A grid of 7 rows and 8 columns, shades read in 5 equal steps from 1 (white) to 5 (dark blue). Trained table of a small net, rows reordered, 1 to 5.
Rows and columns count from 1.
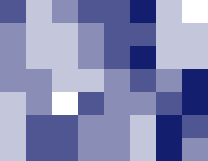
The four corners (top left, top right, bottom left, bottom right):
4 1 2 3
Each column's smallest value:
2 2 1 2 3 2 2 1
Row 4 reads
3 3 2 2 3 4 3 5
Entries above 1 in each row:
7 8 8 8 7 8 8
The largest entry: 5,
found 6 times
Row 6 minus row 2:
-1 2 2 0 -1 -2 3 2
